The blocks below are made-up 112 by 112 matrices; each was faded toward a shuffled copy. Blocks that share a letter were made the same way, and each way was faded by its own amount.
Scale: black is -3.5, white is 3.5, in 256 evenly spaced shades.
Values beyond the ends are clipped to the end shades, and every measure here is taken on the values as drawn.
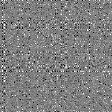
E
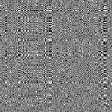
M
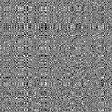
M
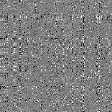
E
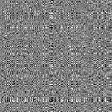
M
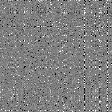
E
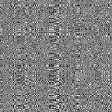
M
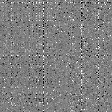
E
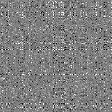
E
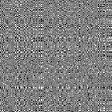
M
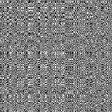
M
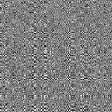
M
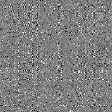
E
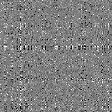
E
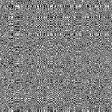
M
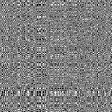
M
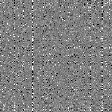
E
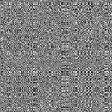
M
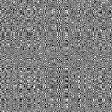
M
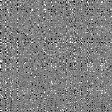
E
